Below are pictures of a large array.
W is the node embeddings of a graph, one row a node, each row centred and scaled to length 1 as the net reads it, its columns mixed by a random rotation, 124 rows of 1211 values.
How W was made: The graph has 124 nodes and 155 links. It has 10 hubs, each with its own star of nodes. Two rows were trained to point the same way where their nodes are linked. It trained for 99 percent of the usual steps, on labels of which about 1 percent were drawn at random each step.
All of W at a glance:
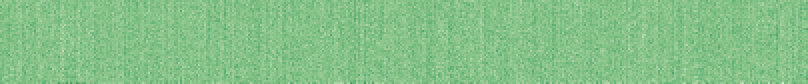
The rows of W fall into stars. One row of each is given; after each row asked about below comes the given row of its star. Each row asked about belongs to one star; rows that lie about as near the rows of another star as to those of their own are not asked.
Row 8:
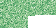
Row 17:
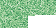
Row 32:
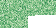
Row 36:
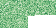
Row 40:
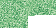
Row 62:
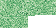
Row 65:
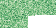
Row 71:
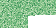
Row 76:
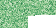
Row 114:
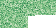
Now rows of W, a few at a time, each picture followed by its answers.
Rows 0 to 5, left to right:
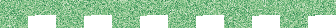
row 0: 71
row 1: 65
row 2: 32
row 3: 71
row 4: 114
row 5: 62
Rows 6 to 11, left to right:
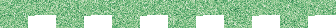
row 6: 62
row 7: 114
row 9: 17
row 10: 114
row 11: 76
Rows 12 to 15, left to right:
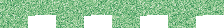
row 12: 62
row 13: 8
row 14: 71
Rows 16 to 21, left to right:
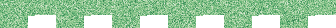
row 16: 36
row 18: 62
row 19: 65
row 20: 36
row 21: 65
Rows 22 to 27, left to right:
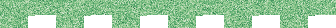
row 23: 36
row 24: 71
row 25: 36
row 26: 17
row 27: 8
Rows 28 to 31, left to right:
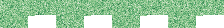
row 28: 62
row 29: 32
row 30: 62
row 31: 17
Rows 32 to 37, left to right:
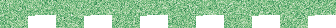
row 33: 40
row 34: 71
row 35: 65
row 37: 71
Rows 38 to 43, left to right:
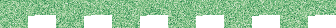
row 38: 36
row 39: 76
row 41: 32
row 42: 8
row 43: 36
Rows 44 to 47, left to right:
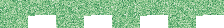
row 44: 8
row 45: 40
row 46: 62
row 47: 40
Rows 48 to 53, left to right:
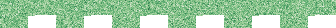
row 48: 76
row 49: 32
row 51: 17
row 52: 36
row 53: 36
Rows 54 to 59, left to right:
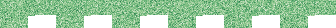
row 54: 8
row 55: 114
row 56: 71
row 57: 36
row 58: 32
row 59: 76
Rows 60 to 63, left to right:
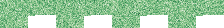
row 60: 32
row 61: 62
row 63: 36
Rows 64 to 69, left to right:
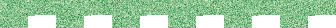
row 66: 40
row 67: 8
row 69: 8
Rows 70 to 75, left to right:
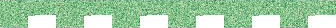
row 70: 62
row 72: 36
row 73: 71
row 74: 8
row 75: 76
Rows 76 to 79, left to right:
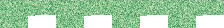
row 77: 65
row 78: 71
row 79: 40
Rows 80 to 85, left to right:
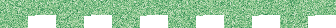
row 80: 65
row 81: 8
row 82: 36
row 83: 17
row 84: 40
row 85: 62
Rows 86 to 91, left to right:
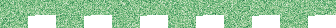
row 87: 65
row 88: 65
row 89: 36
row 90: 32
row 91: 71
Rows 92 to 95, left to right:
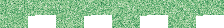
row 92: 65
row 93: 32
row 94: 40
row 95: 40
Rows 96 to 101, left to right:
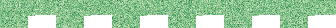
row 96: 114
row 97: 71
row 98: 32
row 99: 114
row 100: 40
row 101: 71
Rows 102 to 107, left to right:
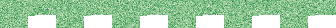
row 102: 8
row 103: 76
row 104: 65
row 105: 36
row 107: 76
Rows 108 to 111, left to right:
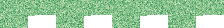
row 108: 71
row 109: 71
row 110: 17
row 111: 65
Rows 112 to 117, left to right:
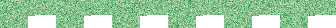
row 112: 8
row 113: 71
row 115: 114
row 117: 36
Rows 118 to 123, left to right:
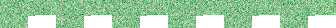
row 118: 62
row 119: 17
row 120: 17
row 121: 65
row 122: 114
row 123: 17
